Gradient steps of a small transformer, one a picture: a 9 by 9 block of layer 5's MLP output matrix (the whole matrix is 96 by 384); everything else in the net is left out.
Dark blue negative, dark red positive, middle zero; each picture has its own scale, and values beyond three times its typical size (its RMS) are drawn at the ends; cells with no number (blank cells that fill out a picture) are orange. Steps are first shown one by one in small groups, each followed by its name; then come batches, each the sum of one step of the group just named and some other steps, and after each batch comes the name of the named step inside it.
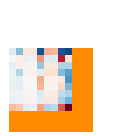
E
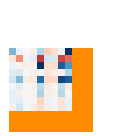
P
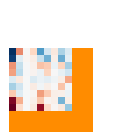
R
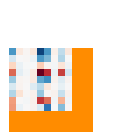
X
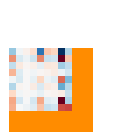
E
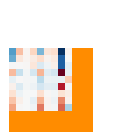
R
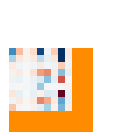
X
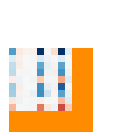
E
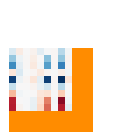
R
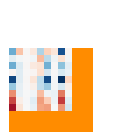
R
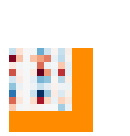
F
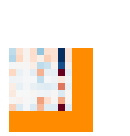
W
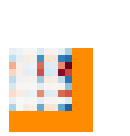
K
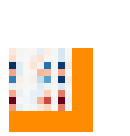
F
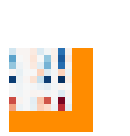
W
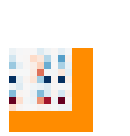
F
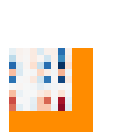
W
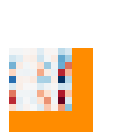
K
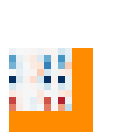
K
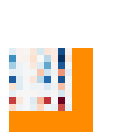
W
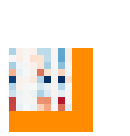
F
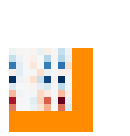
K
